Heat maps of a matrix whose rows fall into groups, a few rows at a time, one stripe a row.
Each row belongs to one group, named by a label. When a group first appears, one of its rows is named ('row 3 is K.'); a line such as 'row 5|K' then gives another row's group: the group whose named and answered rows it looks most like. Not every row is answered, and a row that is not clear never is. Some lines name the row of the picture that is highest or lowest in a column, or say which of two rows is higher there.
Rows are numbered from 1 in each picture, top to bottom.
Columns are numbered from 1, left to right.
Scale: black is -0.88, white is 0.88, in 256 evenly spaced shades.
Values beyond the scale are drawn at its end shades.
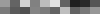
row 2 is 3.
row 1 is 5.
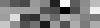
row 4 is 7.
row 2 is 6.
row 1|3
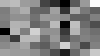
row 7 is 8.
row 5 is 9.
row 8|6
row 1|6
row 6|5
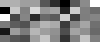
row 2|9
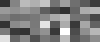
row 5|3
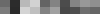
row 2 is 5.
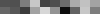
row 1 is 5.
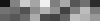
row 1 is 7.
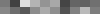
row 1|5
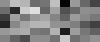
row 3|9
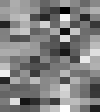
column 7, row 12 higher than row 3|No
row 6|3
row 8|6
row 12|9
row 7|6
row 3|8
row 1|8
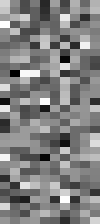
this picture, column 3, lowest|29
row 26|9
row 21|6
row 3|8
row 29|3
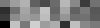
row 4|9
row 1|8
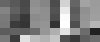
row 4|3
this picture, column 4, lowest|5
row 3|3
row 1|3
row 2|3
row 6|5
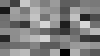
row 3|7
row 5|6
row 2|9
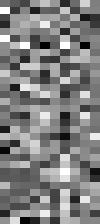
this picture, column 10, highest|20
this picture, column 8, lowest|29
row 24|8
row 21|5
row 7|8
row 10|5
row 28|3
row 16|7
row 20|6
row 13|5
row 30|3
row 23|3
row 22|9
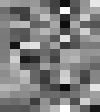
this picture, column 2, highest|9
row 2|3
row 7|5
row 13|6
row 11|8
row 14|6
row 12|8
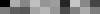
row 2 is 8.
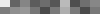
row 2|8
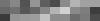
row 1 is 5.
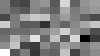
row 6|7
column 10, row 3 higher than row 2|No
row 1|3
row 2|3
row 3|7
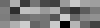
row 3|3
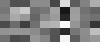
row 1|3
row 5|6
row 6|3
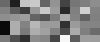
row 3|8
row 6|3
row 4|9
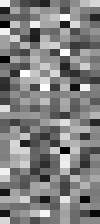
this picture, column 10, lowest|31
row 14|9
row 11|5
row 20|8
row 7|5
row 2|9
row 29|8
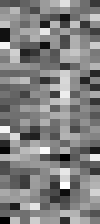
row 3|6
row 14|3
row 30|5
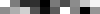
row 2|8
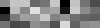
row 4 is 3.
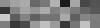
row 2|7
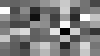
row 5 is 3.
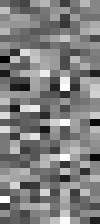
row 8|5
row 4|6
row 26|6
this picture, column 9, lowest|25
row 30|7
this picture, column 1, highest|29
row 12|3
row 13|3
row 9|9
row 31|3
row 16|5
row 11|7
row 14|6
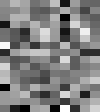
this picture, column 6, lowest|16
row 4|9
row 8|7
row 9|3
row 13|9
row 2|8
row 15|6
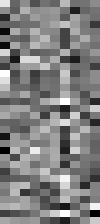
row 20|9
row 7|9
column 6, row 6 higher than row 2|No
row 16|6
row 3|9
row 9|5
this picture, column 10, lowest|31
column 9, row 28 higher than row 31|Yes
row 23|5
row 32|6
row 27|8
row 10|7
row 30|6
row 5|9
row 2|5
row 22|9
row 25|7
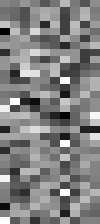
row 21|3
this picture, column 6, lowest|17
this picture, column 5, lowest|4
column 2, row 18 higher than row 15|No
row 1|8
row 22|9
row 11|5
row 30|9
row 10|5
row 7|6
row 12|3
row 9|8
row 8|7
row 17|6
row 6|8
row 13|6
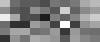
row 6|9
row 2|3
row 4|3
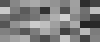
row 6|8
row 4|7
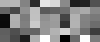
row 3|9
